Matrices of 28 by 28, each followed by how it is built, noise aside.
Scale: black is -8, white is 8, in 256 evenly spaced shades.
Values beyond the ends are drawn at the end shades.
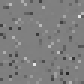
sparse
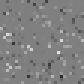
sparse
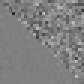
upper triangular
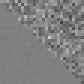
upper triangular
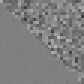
upper triangular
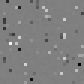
sparse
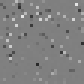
sparse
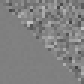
upper triangular
